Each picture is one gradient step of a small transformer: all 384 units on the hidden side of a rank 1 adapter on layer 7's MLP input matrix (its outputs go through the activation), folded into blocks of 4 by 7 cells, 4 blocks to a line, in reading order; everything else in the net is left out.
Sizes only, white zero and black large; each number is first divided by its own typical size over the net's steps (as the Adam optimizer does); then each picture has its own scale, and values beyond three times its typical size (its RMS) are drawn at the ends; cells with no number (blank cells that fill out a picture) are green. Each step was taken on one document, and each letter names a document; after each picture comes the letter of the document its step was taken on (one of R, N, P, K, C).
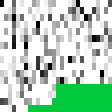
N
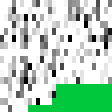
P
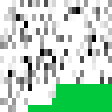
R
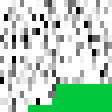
P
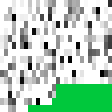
P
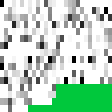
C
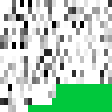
P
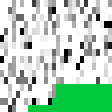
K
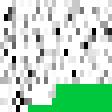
R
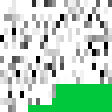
N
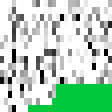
N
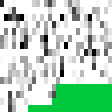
N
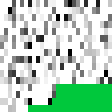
K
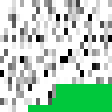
K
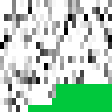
C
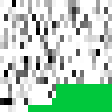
P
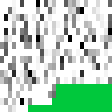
K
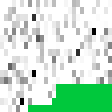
R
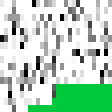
N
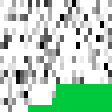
C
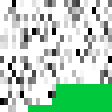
P
